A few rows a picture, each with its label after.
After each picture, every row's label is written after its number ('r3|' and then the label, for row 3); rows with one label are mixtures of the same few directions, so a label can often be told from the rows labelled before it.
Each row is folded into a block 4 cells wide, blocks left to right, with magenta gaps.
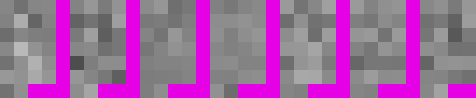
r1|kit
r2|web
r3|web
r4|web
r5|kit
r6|kit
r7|web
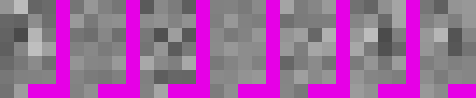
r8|web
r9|kit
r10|kit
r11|kit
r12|kit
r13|web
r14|web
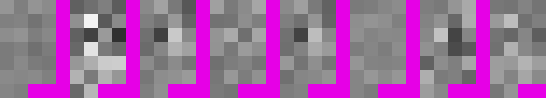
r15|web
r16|kit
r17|web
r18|kit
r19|web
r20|web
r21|web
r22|kit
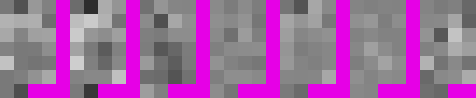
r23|web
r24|web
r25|kit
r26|web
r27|web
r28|kit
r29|web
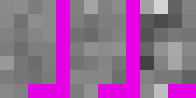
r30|kit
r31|web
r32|web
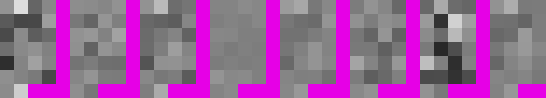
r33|web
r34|kit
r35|web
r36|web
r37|web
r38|kit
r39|kit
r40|web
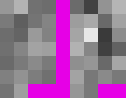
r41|web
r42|web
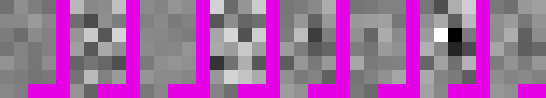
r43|kit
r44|kit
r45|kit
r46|kit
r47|web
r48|web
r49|web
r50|web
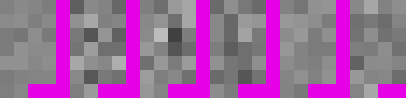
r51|kit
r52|kit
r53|web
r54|kit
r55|web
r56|web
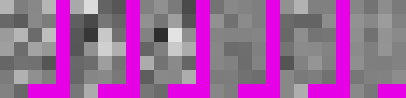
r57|kit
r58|web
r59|web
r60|kit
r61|web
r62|web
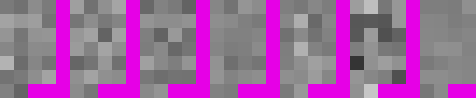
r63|web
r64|kit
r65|kit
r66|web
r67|kit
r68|web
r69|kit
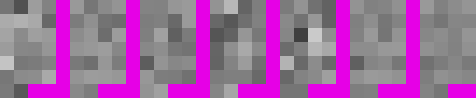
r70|web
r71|kit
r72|web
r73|web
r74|web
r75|kit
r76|kit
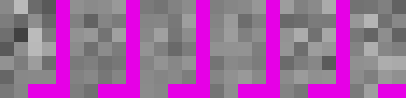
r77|web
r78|kit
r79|web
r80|kit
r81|kit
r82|kit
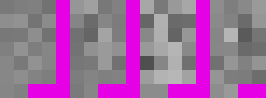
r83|kit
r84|web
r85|kit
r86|web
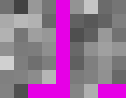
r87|web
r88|web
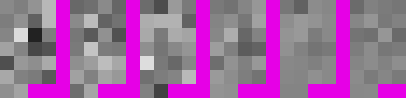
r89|web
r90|kit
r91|web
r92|web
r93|web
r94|kit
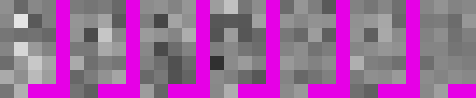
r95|kit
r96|web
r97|kit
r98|web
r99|kit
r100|web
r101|web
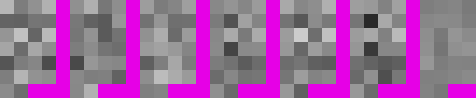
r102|kit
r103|web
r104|kit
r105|kit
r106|kit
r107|kit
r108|web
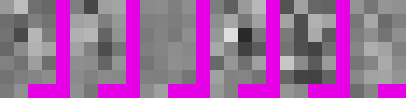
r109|web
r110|web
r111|web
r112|web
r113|kit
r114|kit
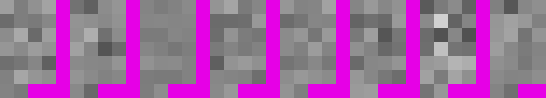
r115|kit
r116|web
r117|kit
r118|web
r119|kit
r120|web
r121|kit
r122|web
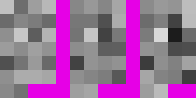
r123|kit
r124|web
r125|web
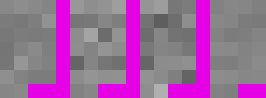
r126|web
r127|kit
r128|web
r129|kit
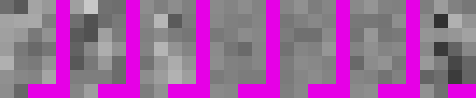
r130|web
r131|web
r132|kit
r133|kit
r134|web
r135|web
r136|kit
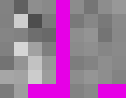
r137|kit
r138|kit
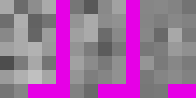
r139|kit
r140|web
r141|web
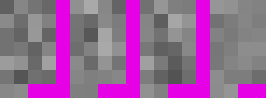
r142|kit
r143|web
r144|kit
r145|web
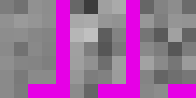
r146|web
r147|web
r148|kit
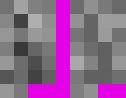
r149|kit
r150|kit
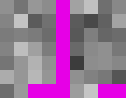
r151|kit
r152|web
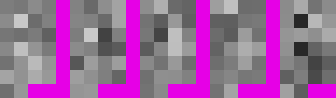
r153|kit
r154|web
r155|web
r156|web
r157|kit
